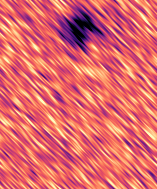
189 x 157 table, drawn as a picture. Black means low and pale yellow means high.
Odd rows or columns: none. Grain: diagonal, down to the right. Ninth with the lowest average: top middle. Dips: one, in the top middle.
